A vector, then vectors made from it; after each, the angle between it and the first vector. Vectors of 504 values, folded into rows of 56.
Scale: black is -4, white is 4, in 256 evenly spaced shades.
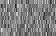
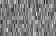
orthogonal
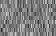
partly opposed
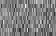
partly aligned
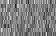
nearly parallel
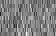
partly opposed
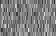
nearly opposite
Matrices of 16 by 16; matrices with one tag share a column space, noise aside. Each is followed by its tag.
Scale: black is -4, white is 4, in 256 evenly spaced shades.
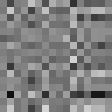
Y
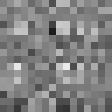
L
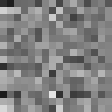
Y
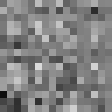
L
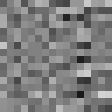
Y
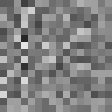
Y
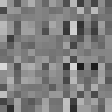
L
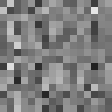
L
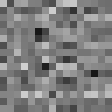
Y
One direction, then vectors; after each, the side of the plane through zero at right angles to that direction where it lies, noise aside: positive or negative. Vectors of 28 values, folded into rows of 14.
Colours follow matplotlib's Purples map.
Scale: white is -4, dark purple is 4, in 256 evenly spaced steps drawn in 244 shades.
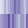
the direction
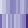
positive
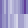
negative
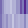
negative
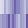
positive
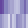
negative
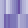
positive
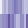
positive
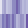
positive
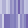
positive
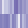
positive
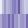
positive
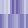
positive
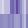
positive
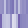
negative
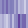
negative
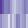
negative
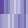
negative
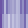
negative
